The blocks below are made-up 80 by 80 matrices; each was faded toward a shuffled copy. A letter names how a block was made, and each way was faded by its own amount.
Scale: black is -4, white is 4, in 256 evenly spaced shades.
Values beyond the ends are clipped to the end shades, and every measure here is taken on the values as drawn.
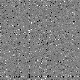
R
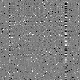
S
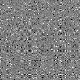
S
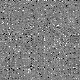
R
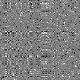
S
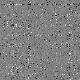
R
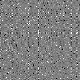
S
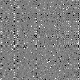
S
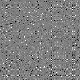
S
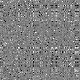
S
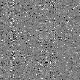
R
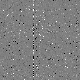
R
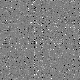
R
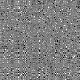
S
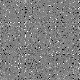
R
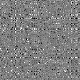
S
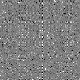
S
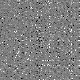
R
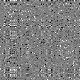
S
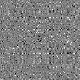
S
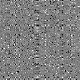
S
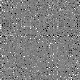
R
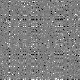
S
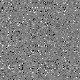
R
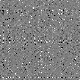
R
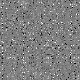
R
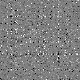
R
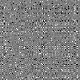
S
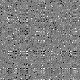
S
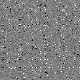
R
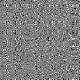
S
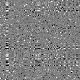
S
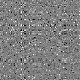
S
